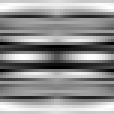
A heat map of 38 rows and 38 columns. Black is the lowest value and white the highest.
Its left and right halves mirror each other, and so do its top and bottom. Streaks run across, left to right. The centre is the ninth with the lowest average. No overall slope runs across the table.
